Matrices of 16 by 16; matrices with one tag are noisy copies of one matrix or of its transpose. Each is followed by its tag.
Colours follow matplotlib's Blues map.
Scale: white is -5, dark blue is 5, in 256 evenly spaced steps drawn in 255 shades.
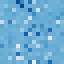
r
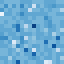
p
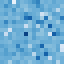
p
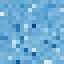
p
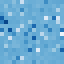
r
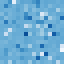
p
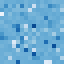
p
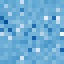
r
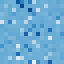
r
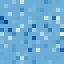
r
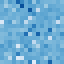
r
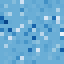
r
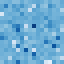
p
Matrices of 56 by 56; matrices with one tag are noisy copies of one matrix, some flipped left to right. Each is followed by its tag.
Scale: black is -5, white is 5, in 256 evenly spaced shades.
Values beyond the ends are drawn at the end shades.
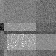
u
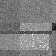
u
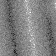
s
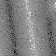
s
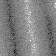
s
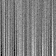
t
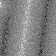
s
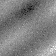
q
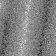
s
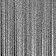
t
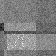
u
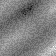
q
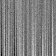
t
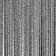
t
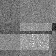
u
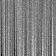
t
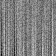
t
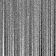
t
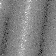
s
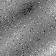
q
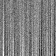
t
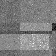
u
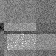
u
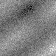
q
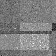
u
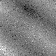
q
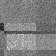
u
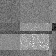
u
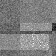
u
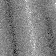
s
